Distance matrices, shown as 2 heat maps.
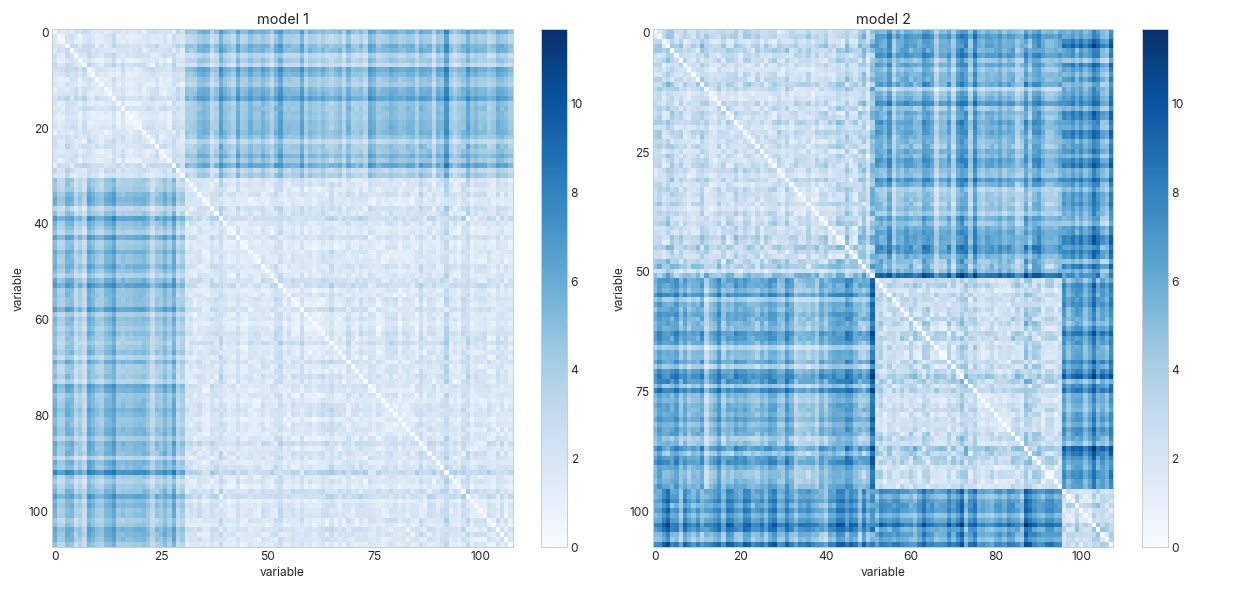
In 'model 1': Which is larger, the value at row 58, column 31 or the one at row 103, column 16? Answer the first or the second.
the second
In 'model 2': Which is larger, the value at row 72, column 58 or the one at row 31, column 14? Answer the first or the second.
the first
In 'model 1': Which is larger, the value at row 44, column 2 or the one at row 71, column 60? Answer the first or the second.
the first
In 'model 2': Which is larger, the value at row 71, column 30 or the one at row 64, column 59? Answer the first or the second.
the first
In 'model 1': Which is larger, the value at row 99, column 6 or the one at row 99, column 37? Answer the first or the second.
the first
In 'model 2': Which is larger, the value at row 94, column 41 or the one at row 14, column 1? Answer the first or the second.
the first
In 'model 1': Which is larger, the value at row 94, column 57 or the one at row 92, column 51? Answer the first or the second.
the second
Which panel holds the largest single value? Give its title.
model 2
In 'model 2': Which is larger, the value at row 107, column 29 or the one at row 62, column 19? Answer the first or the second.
the first
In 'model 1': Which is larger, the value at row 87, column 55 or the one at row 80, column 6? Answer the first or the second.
the second
